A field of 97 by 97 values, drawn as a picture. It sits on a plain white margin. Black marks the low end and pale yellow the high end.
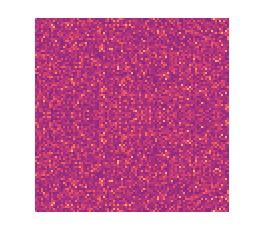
Stripes: none. Histogram: skewed, a long tail of high values. Average level on the scale: 50%. Mirror symmetry: top to bottom. Slope: none.
